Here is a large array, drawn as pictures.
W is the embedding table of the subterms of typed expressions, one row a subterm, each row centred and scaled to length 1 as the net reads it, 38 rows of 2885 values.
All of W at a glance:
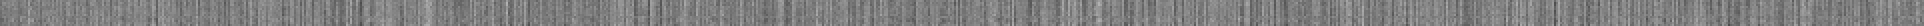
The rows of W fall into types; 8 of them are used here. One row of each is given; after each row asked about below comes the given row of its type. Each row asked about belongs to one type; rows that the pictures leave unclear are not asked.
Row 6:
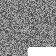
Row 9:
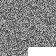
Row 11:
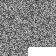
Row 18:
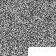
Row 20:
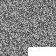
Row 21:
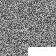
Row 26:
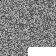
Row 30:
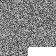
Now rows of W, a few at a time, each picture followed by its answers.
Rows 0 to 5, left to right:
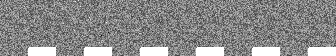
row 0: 26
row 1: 11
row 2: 26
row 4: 26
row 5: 6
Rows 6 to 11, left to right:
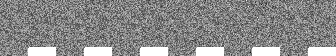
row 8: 26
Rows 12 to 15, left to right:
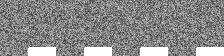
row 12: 6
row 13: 21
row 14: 11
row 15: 20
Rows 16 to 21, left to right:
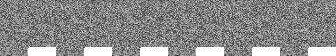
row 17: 11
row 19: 6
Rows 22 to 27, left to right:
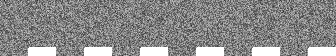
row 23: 20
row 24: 18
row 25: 9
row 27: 26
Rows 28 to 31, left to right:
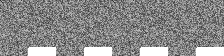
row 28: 30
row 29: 20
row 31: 6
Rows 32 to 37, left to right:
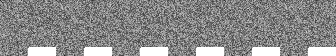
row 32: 30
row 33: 11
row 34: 6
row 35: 20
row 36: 9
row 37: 11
